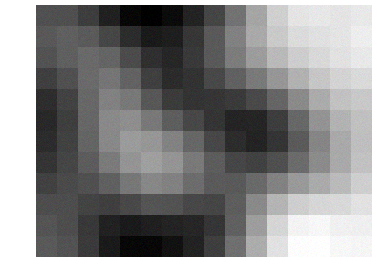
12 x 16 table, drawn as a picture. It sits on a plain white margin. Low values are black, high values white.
Lone odd cells: none. Slope: up to the right. Stripes: none.
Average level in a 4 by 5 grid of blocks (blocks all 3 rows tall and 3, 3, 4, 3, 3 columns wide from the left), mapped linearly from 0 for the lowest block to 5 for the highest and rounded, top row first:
10145 / 12124 / 12213 / 10145
